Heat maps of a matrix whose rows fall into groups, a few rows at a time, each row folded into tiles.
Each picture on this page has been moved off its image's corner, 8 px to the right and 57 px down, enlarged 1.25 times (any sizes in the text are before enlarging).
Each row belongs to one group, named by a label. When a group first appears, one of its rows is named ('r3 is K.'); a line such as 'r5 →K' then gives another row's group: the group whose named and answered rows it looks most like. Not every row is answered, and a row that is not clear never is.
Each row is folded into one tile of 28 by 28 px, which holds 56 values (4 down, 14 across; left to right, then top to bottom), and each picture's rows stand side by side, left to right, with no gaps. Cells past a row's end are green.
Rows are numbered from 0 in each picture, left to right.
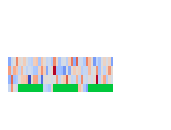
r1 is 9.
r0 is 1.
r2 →1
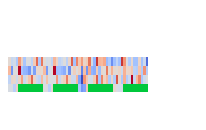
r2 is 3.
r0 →9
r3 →1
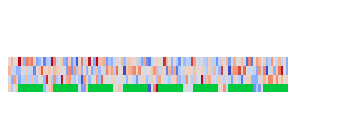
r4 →1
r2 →3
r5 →1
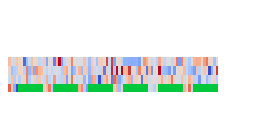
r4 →9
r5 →3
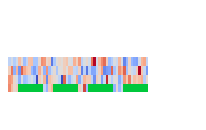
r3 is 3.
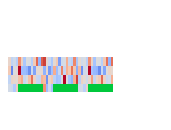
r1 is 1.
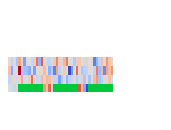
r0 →9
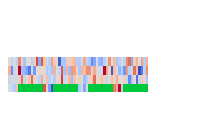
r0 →9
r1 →1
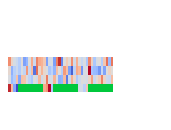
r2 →9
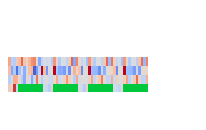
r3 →9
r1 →9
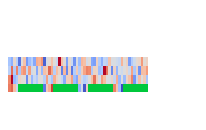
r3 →1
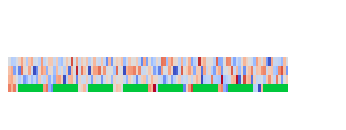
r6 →1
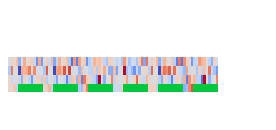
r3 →9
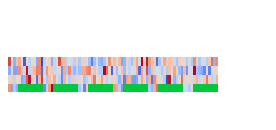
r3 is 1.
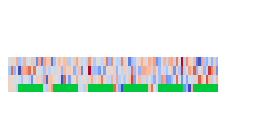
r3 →1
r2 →9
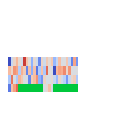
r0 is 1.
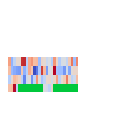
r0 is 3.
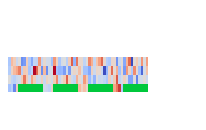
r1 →9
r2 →3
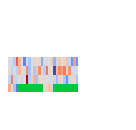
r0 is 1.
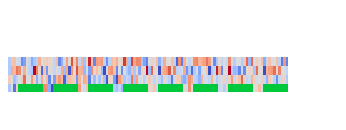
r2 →3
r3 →3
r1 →1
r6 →9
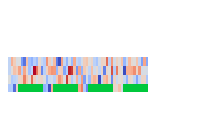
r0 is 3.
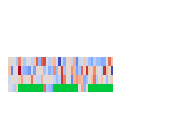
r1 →1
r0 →9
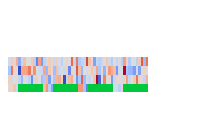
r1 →1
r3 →9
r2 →1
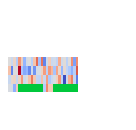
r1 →1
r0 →9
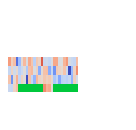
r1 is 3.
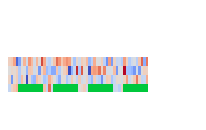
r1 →3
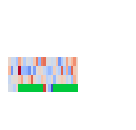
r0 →9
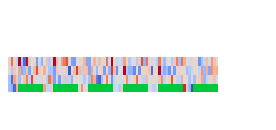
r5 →1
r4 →9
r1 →3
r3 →9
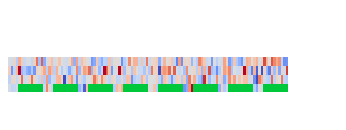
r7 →3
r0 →9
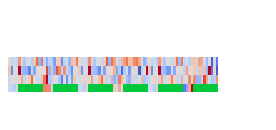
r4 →9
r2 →9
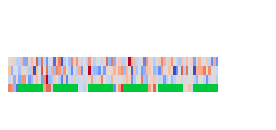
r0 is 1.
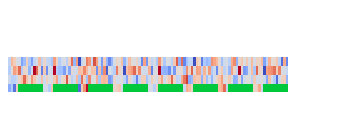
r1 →9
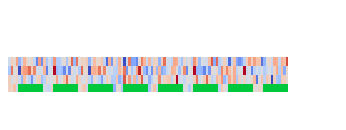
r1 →9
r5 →9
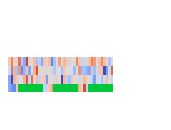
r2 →3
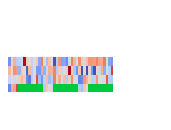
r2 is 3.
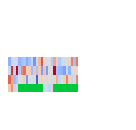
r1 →9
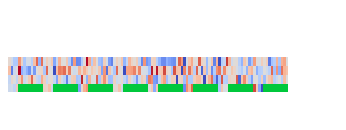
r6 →1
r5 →1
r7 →1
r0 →9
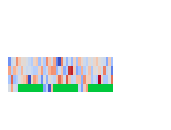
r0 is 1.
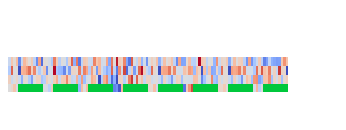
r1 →9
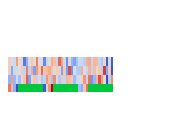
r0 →1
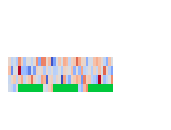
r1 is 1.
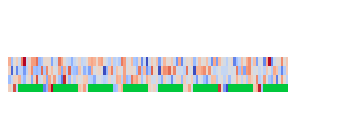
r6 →1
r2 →3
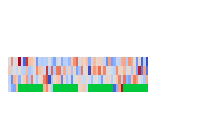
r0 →3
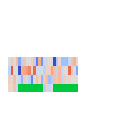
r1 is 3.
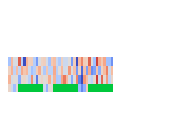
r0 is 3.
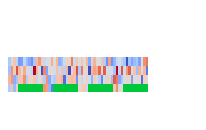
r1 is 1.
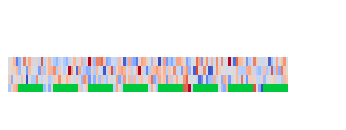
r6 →3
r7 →1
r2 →3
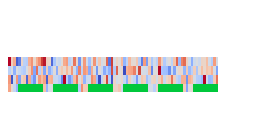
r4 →9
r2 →1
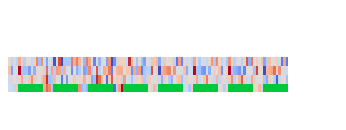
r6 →9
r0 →9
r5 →9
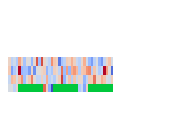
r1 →1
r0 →9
